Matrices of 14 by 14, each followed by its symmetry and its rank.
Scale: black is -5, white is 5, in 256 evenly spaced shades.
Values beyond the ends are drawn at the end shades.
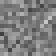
neither, full rank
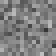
neither, full rank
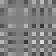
symmetric, rank one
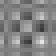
symmetric, rank one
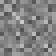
symmetric, rank three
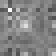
symmetric, rank three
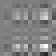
neither, rank one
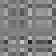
neither, rank one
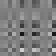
neither, rank one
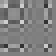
symmetric, rank one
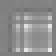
symmetric, rank one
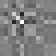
symmetric, rank three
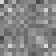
symmetric, rank three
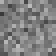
neither, full rank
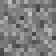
neither, full rank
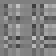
neither, rank one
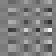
neither, rank one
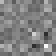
symmetric, rank three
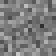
neither, full rank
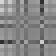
symmetric, rank one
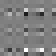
neither, rank one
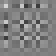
symmetric, rank one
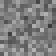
neither, full rank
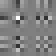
symmetric, rank one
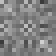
symmetric, rank three
